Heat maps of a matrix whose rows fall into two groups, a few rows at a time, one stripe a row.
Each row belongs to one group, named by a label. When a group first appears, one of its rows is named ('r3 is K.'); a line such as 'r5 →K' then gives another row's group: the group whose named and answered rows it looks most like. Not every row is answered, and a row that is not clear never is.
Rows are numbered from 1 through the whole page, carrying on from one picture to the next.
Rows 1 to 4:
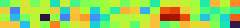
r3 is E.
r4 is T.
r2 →E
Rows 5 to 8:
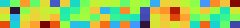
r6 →E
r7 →E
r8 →E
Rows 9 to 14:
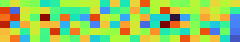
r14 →T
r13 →T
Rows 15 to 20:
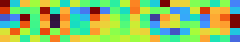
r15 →E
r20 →T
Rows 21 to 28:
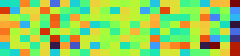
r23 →T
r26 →T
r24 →T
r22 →E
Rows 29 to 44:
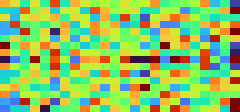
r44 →E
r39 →E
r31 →E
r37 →E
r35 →E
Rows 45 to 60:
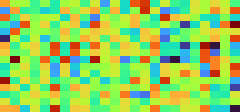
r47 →E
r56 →E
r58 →E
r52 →T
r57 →T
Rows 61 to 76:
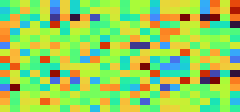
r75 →E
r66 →E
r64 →T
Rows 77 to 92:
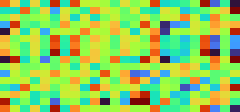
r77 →T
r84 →T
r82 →T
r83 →T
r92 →T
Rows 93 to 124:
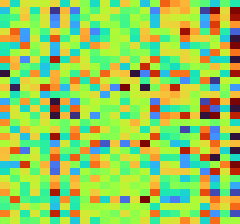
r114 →T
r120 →T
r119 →T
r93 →E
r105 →E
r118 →T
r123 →T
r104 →T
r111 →T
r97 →T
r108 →T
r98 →T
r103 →E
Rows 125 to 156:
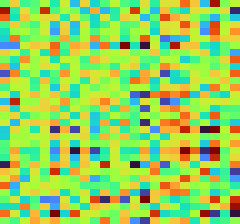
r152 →E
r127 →E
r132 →T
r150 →T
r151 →E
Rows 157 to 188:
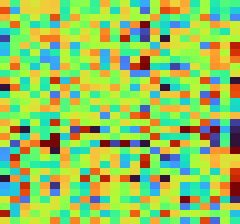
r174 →T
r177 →E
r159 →T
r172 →E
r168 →T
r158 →E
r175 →T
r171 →T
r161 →E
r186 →T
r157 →E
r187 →E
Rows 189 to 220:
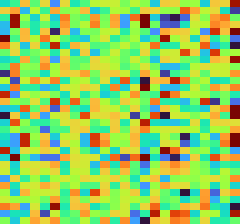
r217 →T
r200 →E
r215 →E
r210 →E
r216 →T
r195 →T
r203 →T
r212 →E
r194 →E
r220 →E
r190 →T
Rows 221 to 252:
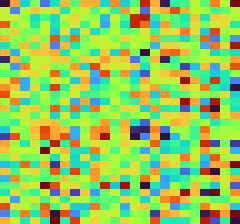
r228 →E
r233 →T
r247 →E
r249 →E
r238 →E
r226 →T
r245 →T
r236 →T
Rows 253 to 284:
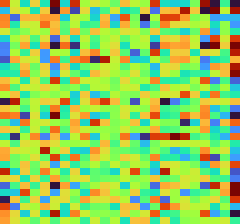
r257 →T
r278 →T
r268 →T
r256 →E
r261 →E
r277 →E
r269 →T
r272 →E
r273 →E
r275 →T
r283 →T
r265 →E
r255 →E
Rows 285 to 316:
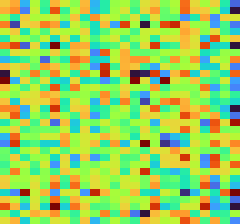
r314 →T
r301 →T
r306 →E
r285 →T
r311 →T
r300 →T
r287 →T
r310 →T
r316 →T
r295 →E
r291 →T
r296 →E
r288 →E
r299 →E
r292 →E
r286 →T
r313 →T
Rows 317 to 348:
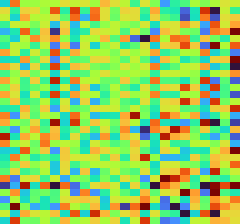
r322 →E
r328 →T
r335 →E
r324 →T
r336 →E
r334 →T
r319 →T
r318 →T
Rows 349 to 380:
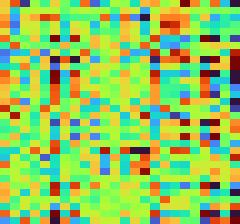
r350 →E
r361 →T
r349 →T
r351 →E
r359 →T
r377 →E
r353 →E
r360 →T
